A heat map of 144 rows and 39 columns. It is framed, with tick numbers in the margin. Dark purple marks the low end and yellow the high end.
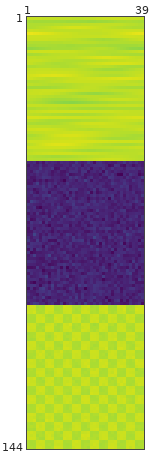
The table splits into 3 rows of 1 panel. Panel 1,1: very high, streaked across, faint in contrast. Panel 2,1: very low, fine-grained, faint in contrast. Panel 3,1: very high, checkered, faint in contrast.
